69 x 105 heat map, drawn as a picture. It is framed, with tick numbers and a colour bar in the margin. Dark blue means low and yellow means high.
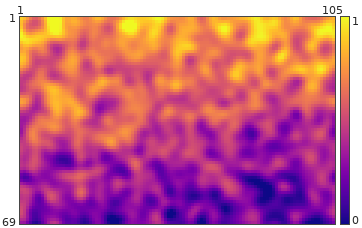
The texture is blotchy. There are no regular stripes. Values rise toward the top. On average the colour sits 50% of the way up the scale.
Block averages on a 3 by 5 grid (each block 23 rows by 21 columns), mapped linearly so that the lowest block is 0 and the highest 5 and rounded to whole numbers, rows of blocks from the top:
5 4 5 5 5 / 4 3 3 2 2 / 1 1 0 0 0
